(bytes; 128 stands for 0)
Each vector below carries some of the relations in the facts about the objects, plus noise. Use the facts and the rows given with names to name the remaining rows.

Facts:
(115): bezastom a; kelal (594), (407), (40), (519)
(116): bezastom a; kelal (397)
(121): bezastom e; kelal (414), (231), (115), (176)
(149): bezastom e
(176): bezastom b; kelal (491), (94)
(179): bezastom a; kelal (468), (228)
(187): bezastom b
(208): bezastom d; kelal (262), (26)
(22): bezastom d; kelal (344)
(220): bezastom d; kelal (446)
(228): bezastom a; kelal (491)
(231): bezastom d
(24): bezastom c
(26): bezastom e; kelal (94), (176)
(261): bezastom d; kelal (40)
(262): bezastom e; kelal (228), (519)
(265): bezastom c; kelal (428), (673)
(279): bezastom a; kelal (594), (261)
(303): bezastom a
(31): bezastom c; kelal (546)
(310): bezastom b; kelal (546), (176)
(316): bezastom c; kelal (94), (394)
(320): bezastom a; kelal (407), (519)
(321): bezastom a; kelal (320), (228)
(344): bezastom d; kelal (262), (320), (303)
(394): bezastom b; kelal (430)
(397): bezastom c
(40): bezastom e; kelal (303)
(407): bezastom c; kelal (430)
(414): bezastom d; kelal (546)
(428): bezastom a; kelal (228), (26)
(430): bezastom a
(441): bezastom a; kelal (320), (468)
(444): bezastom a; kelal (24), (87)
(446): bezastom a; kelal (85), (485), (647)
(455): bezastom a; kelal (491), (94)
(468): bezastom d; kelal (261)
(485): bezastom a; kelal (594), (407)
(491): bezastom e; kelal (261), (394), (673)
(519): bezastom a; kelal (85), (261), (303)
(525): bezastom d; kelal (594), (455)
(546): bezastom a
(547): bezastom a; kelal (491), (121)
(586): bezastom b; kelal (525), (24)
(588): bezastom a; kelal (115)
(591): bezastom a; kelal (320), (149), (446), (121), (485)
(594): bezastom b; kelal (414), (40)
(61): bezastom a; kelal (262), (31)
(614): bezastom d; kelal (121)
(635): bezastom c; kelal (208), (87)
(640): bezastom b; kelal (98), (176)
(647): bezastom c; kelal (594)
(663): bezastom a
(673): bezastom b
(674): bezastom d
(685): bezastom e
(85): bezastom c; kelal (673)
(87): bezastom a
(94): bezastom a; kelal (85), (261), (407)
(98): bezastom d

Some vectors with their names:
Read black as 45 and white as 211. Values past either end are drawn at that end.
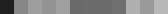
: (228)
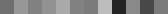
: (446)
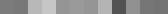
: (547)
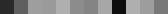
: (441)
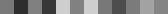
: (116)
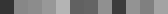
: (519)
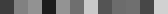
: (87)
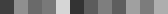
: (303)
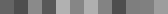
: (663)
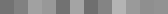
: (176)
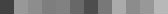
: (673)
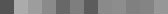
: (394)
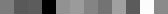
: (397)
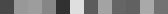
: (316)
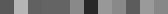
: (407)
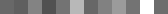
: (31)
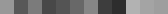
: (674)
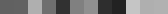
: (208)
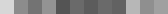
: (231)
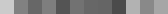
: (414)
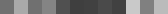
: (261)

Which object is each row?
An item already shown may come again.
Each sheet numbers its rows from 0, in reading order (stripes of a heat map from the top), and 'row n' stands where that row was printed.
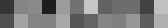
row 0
(87)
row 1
(430)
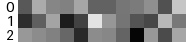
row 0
(430)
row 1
(635)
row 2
(525)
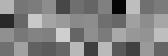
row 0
(220)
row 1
(428)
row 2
(546)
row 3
(647)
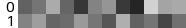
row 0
(208)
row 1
(594)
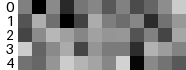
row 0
(685)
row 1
(24)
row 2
(455)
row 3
(614)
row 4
(591)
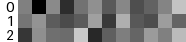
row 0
(685)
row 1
(647)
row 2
(303)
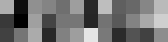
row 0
(121)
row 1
(262)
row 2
(444)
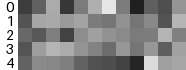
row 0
(444)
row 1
(94)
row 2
(187)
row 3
(94)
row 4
(468)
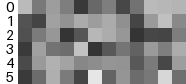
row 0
(98)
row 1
(61)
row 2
(586)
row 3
(303)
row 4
(455)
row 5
(265)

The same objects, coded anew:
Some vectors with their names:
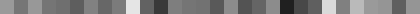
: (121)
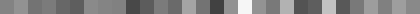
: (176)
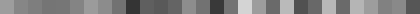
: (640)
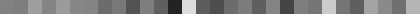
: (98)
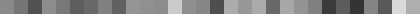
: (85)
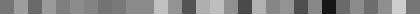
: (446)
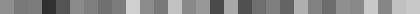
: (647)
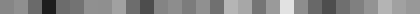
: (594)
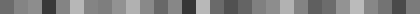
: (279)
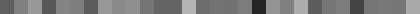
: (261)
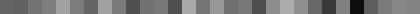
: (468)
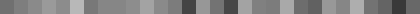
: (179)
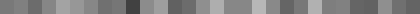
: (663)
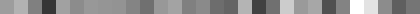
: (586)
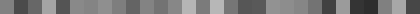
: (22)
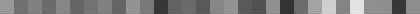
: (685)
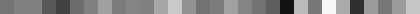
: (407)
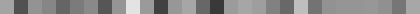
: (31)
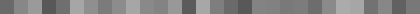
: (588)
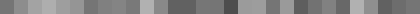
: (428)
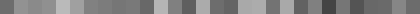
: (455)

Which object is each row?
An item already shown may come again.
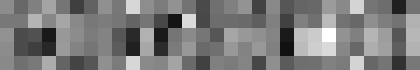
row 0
(262)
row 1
(98)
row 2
(397)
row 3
(397)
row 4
(262)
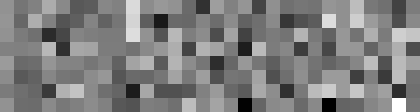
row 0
(262)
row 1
(121)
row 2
(647)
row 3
(591)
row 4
(265)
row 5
(316)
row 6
(116)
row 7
(220)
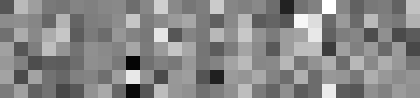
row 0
(430)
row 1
(24)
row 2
(87)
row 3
(635)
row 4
(187)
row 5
(31)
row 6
(394)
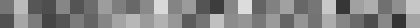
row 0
(673)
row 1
(303)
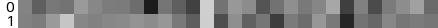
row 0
(674)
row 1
(208)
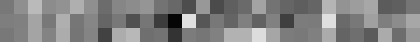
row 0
(547)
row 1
(98)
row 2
(546)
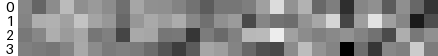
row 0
(61)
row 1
(444)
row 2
(546)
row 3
(525)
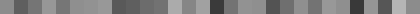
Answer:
(316)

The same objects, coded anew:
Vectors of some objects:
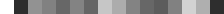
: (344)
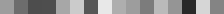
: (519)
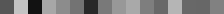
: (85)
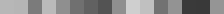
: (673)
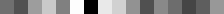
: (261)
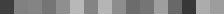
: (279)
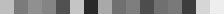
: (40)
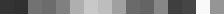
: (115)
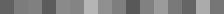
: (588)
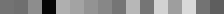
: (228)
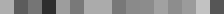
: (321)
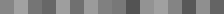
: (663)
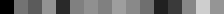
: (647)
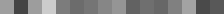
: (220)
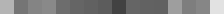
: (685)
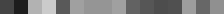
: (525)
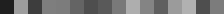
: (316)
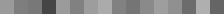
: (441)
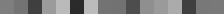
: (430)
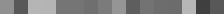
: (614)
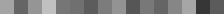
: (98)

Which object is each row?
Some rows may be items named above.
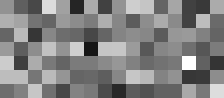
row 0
(394)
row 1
(303)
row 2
(265)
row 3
(468)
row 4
(208)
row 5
(673)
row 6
(121)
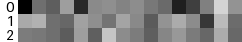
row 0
(647)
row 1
(303)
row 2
(591)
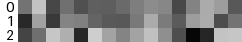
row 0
(635)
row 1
(316)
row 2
(594)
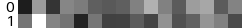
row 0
(316)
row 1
(31)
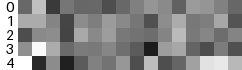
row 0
(265)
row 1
(61)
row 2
(547)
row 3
(546)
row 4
(262)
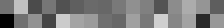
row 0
(635)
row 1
(455)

